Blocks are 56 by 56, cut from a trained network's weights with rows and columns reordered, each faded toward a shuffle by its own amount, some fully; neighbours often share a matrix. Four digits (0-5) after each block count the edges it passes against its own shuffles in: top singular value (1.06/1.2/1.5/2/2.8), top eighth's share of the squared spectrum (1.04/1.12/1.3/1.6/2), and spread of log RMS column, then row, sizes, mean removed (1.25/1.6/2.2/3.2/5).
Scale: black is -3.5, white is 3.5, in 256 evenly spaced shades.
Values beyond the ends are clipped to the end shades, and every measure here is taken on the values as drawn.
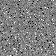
0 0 0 0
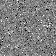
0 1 0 0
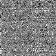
2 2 2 0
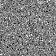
1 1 0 0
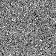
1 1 0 0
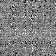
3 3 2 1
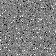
0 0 0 0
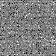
2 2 1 0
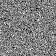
0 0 0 0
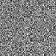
3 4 2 1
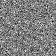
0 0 0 0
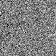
2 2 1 0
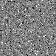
0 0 0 0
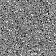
2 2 0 0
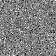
2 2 0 0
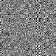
3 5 3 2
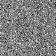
1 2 0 0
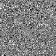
2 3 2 1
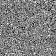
1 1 0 0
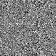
2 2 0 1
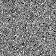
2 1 0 0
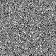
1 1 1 0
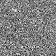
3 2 0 1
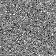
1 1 0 0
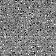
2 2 1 0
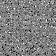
1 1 0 0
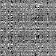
4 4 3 1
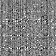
3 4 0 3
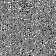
1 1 0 1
